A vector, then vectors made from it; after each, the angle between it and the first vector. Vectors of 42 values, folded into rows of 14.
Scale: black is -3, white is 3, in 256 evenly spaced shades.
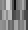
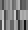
orthogonal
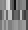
nearly parallel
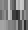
partly aligned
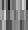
orthogonal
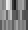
nearly parallel
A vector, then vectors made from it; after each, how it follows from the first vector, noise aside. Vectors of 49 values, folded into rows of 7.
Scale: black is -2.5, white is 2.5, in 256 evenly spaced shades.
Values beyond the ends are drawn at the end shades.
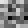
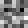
wrapped around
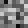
wrapped around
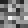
negated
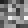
negated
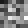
negated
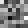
sign-scrambled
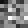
negated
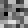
wrapped around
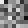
sign-scrambled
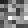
negated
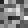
sign-scrambled
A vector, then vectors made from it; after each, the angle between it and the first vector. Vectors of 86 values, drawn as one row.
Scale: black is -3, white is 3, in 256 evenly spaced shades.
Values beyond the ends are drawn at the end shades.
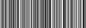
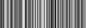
partly opposed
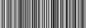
partly opposed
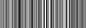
partly opposed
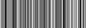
partly aligned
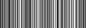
orthogonal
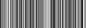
partly opposed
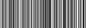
nearly parallel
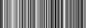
partly opposed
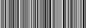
nearly parallel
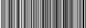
partly aligned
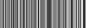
partly aligned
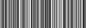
nearly parallel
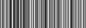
partly aligned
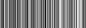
partly aligned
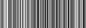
partly aligned
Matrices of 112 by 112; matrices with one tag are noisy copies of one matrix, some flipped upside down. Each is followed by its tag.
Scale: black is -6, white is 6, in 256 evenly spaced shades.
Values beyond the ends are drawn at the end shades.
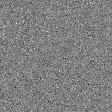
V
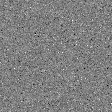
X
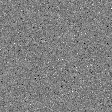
X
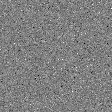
X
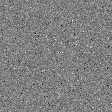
X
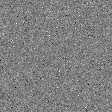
V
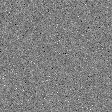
V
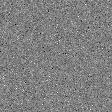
V
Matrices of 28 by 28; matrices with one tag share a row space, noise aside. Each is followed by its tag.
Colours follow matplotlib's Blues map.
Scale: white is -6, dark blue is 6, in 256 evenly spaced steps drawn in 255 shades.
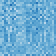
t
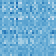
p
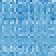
p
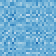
t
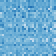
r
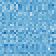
p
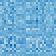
t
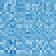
t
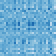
r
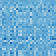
p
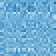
r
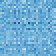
r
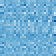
r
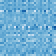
r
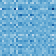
p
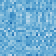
t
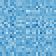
t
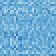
p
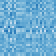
t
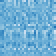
r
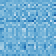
r
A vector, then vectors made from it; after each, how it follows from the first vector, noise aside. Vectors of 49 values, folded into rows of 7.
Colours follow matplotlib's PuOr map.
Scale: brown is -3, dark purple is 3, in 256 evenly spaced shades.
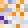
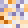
negated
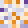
wrapped around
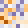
negated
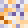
negated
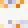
partly zeroed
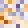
negated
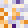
wrapped around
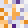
wrapped around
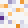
partly zeroed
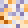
negated
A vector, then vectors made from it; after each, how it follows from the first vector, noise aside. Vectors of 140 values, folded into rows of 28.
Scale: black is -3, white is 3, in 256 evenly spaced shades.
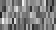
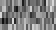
negated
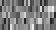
reversed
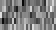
negated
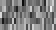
negated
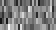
wrapped around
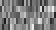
reversed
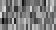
negated
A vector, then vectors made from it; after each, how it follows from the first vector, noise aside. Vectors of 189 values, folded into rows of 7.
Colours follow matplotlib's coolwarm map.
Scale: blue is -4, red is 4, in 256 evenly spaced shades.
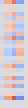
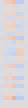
shrunk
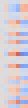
wrapped around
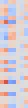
wrapped around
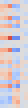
wrapped around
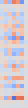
sign-scrambled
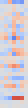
sign-scrambled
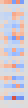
sign-scrambled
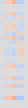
shrunk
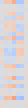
shrunk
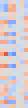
wrapped around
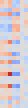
wrapped around
